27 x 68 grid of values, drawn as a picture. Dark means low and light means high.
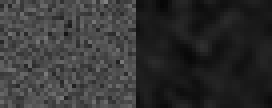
It is made of 1 by 2 panels. Panel 1,1: low, fine-grained. Panel 1,2: very low, blotchy, faint in contrast.
